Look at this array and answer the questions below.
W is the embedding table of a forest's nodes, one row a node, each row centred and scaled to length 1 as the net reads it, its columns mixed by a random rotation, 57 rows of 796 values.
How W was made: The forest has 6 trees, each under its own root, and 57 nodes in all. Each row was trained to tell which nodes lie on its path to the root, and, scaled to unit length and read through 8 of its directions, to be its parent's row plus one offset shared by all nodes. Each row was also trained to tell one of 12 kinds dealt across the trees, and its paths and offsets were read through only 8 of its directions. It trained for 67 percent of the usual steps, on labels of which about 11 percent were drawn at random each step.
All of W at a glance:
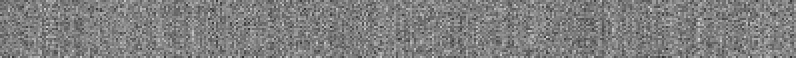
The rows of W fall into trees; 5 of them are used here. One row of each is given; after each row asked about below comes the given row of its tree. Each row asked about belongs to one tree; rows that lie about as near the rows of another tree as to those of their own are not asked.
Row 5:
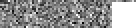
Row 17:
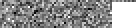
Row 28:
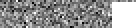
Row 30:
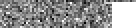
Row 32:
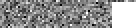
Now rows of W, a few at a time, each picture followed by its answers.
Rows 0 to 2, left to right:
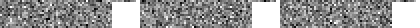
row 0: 17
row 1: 17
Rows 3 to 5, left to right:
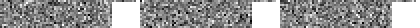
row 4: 28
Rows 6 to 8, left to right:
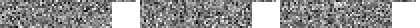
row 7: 5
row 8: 17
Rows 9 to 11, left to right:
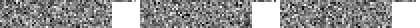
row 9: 30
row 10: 5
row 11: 30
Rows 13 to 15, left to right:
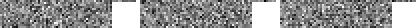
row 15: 17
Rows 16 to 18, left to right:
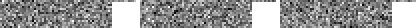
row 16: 32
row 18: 28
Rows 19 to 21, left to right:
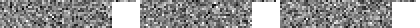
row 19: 28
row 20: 5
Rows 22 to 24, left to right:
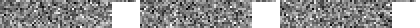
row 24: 28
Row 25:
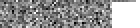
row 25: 32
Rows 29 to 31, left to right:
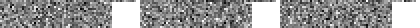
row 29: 30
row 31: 17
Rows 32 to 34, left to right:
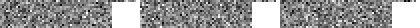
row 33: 5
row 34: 17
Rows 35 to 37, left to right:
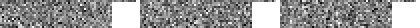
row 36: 17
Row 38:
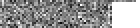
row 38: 28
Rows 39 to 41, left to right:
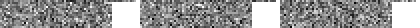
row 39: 30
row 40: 17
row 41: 28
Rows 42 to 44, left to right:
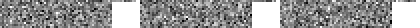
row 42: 17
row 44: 17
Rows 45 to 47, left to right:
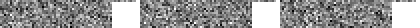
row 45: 28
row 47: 28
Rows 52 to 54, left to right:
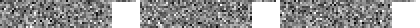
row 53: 28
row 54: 32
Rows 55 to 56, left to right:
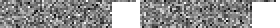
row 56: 17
